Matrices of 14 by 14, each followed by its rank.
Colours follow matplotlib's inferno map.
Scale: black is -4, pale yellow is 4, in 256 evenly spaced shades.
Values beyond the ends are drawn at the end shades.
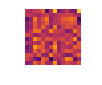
three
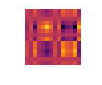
one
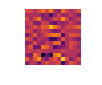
three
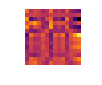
two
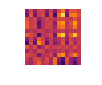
two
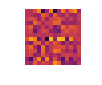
three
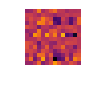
three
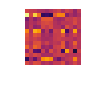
two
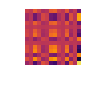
one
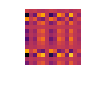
one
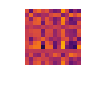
two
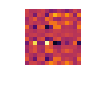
two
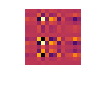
one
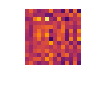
three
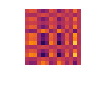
one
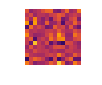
three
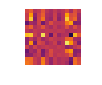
two
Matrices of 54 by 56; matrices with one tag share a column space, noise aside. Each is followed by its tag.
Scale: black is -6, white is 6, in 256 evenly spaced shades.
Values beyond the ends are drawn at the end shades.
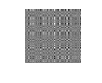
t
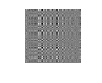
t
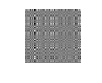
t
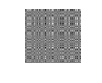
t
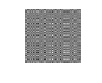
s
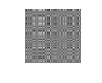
t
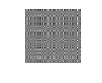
t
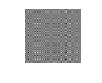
s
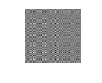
s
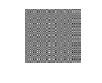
s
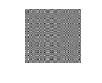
s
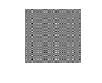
s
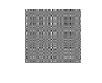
t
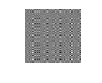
s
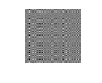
s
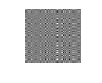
s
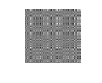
t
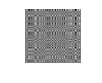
t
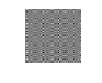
s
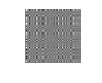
t
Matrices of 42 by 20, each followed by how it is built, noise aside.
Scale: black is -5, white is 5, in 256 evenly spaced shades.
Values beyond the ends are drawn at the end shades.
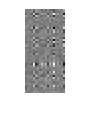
low rank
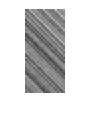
Toeplitz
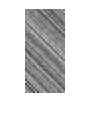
Toeplitz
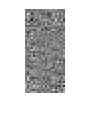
low rank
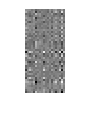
low rank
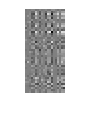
low rank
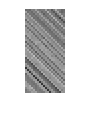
Toeplitz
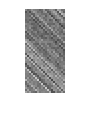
Toeplitz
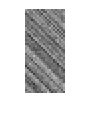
Toeplitz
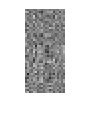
low rank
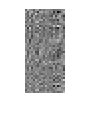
low rank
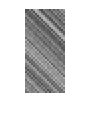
Toeplitz
